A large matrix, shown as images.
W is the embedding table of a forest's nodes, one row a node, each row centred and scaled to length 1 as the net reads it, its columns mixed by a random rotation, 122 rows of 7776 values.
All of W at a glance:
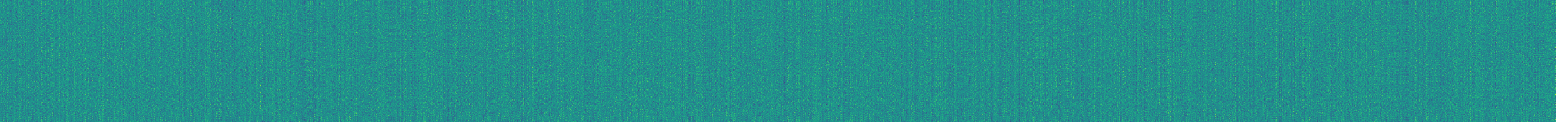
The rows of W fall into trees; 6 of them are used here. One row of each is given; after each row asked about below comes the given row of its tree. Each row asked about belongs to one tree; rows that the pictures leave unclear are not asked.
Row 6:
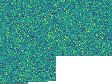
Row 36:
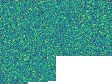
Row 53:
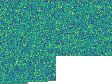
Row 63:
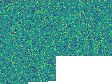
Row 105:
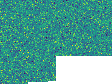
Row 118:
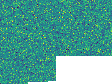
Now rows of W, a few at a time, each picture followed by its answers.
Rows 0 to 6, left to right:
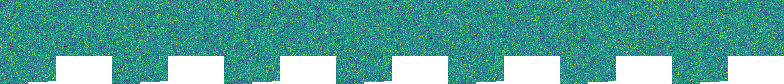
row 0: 63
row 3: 36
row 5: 53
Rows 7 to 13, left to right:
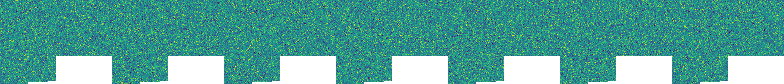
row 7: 36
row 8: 118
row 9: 36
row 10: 63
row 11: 63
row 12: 118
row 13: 36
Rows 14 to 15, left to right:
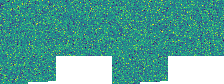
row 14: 53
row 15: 63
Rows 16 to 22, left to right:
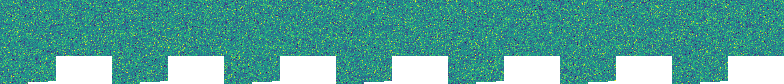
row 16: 118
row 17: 53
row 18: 53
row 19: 63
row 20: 36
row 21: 53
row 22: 105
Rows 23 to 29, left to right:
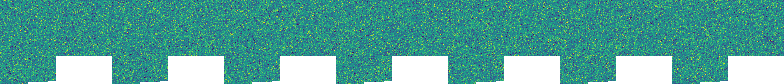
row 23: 36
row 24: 63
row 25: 53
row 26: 118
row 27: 53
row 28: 53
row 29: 36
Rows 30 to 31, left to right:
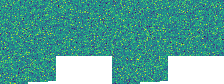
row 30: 118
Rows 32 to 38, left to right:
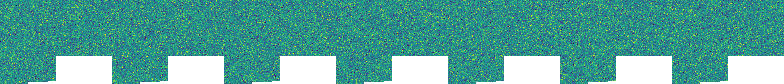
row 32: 63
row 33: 6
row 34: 6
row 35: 118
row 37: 53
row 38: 53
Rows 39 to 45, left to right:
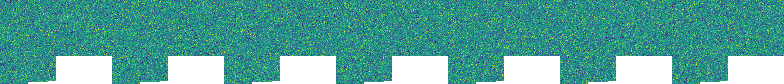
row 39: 6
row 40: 53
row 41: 118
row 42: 36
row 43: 53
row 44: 105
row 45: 53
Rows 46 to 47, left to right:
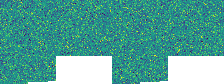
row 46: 53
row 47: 36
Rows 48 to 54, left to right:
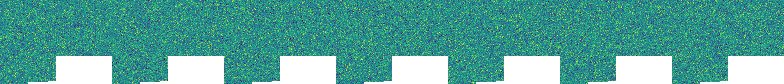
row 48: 105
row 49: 63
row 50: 36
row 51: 36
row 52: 6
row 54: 6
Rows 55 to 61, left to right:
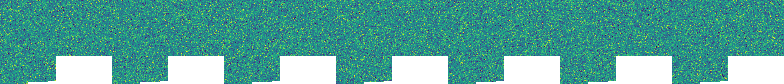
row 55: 53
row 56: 6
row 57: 53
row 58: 36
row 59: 63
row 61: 6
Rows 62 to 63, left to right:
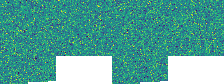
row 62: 118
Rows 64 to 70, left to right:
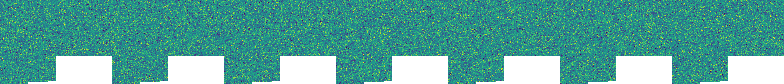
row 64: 118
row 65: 105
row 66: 36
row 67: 36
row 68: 118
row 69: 6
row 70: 6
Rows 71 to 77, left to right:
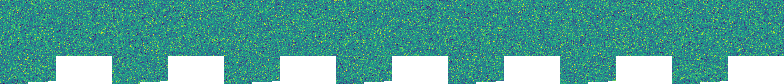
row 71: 36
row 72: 53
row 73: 63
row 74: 36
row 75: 36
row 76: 53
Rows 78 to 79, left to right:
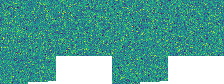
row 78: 118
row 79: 36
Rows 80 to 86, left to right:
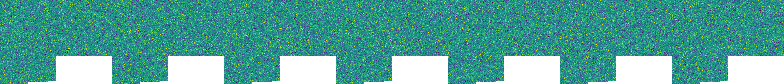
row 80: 118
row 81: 118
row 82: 53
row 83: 53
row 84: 36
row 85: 105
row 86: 53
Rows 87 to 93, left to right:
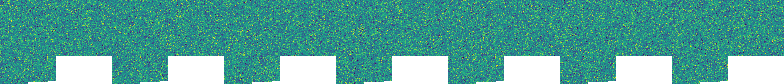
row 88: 6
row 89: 118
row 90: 118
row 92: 105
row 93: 53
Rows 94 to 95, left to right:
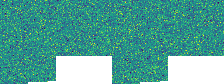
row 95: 118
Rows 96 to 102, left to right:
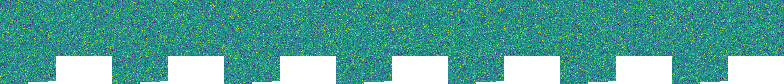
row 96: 6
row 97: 6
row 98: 63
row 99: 53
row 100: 53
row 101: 105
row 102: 36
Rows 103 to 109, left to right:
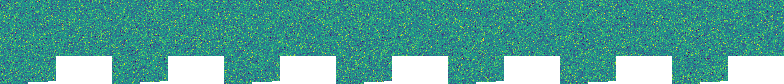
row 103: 63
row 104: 63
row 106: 105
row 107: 36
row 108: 105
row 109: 118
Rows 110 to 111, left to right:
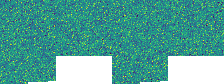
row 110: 6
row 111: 118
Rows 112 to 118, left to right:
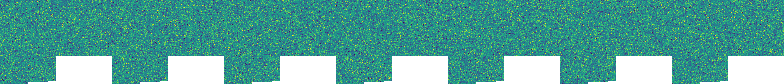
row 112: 63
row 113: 63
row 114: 118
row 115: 63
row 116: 118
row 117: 36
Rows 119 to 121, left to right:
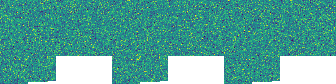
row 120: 36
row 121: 36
